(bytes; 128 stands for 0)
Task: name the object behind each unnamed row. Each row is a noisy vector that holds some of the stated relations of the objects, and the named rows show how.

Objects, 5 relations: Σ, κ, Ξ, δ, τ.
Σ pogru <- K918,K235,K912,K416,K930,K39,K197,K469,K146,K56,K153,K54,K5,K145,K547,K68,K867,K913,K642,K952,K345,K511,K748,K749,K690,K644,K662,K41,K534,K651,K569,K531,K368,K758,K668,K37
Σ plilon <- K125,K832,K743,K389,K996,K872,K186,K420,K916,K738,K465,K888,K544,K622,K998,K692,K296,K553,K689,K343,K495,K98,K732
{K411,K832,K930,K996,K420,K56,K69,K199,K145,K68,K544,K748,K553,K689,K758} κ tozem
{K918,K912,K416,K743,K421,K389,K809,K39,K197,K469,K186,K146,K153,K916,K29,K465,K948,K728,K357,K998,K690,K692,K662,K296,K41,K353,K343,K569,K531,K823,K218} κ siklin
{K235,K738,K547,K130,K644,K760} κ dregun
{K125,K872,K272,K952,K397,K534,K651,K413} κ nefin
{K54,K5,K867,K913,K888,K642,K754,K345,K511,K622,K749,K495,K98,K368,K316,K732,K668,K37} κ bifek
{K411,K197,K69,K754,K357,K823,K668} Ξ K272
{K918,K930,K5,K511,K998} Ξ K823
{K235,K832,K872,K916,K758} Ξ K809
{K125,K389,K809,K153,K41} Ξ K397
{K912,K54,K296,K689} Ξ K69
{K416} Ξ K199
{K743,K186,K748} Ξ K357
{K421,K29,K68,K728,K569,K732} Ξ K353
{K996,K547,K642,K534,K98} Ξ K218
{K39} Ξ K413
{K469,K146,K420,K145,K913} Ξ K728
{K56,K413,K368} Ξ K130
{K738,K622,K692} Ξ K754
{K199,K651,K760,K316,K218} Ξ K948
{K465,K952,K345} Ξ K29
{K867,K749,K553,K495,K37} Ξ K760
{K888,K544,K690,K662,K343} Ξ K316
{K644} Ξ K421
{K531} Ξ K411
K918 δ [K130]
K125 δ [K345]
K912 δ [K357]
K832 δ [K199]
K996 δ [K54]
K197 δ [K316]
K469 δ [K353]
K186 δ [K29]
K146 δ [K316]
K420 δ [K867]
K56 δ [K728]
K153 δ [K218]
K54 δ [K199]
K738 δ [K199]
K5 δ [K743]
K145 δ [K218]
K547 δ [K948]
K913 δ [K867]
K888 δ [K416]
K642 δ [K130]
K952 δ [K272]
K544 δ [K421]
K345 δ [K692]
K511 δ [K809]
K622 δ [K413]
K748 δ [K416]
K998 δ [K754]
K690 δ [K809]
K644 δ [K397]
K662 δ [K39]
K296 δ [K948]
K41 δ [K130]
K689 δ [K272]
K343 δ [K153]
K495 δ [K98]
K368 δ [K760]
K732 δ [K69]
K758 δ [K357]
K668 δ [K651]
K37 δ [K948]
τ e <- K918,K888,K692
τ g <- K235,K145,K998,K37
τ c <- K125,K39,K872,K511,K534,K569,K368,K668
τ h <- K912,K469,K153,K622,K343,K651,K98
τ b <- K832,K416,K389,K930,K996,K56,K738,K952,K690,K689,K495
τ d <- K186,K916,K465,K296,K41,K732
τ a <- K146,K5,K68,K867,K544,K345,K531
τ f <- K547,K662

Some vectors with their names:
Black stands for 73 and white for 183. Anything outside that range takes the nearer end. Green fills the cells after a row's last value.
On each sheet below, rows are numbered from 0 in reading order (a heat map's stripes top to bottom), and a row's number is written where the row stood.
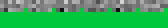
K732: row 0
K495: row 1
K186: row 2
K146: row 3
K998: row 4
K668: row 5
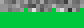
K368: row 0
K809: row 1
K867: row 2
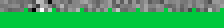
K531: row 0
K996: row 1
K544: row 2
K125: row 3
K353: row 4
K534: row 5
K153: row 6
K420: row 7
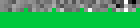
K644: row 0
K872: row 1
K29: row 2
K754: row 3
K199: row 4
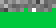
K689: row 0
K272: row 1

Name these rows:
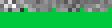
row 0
K642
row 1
K345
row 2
K651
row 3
K749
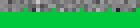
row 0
K68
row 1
K916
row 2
K823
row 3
K758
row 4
K469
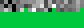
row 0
K948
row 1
K130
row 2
K343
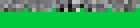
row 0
K662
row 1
K553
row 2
K296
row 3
K465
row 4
K692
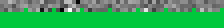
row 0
K389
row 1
K416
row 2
K832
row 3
K912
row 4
K622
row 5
K357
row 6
K930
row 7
K411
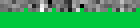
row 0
K197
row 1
K54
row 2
K547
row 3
K748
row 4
K235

